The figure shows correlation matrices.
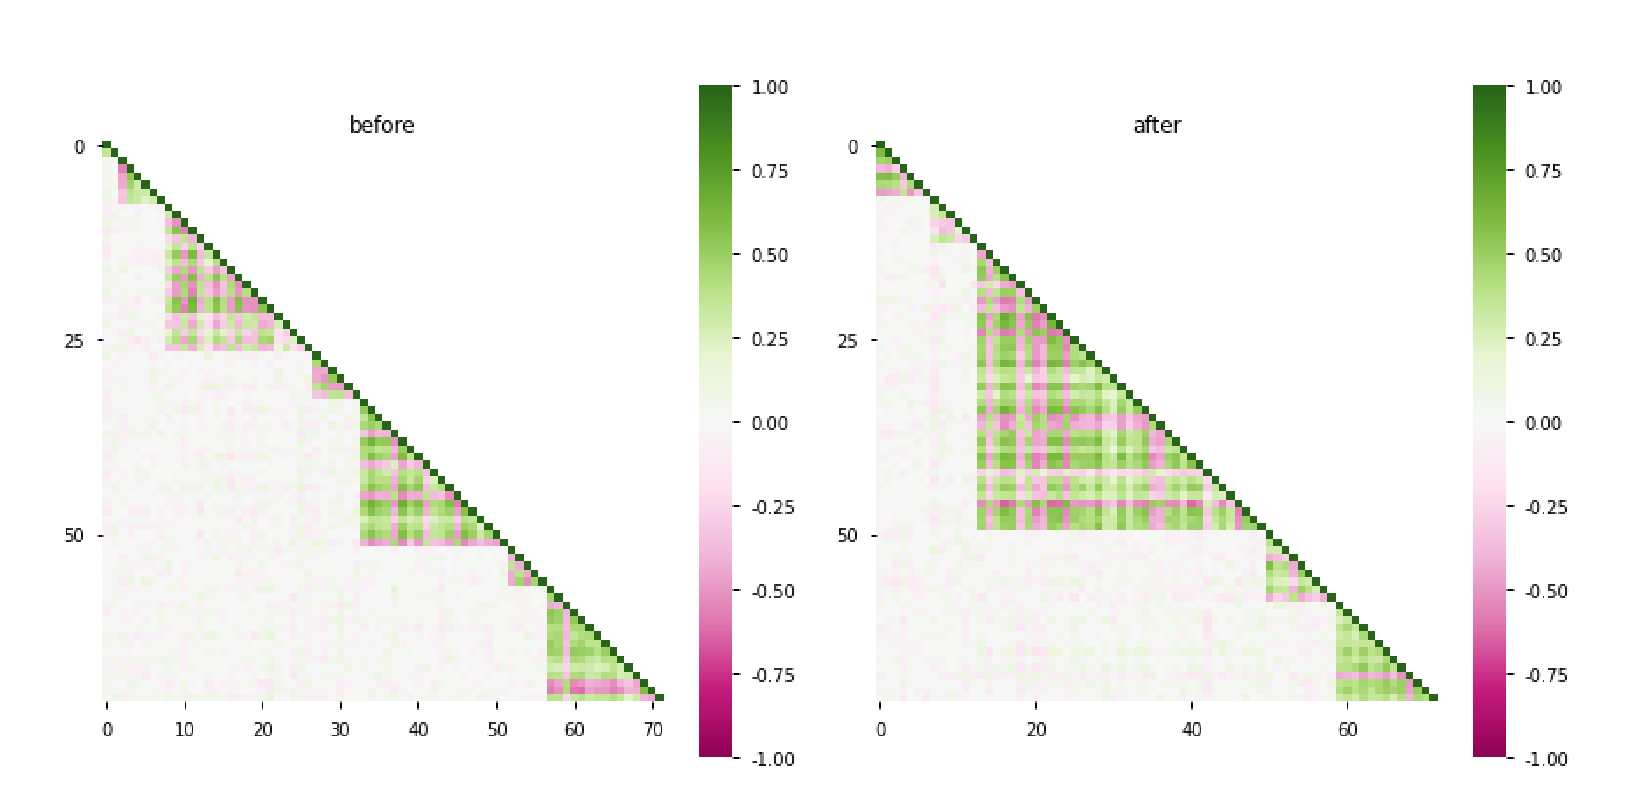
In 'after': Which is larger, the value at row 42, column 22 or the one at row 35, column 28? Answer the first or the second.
the first
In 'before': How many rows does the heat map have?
72
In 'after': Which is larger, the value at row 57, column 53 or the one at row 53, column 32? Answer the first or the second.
the second
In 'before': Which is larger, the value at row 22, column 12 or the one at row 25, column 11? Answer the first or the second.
the second
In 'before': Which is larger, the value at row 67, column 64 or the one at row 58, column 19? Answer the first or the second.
the first
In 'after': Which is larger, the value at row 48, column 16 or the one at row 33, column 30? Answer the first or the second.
the first
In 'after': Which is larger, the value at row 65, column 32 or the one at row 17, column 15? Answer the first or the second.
the second
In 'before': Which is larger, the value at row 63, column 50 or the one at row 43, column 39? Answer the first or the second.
the second
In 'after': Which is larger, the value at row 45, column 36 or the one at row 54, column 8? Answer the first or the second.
the second
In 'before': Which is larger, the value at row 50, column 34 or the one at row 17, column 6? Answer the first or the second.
the first
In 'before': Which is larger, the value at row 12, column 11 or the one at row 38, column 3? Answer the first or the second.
the second
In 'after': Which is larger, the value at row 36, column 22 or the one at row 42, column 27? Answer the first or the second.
the second
